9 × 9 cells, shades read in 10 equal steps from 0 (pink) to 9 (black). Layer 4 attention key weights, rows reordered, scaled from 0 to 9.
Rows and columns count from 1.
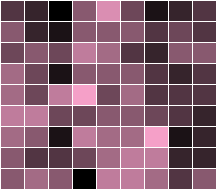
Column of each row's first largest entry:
3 3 7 3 7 9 3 8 4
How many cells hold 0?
2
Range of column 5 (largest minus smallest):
4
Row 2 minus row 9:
0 4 4 -5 2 2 3 -1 2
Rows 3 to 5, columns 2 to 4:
4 5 2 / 5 8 4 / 5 2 0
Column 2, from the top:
7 7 4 5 5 2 4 6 3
